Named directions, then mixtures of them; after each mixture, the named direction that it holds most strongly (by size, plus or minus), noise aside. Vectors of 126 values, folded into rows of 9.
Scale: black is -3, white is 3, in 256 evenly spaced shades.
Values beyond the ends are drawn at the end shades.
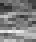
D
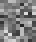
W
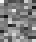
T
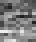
D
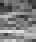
D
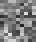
W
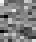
T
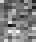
T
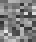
W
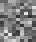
W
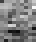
D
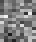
W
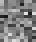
W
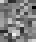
W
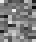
T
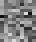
W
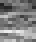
D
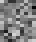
W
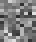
W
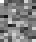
T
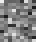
T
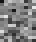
T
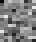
T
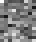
T
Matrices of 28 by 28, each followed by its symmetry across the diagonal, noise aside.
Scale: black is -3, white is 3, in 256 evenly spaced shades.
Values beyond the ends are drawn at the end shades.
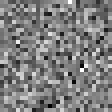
neither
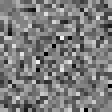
symmetric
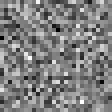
antisymmetric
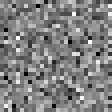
neither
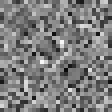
symmetric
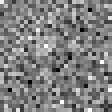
symmetric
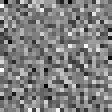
antisymmetric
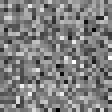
antisymmetric
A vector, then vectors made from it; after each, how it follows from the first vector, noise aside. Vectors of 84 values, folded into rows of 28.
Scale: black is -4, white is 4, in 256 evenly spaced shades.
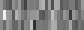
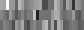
wrapped around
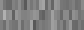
shrunk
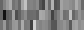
negated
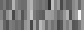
reversed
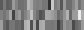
reversed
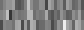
wrapped around
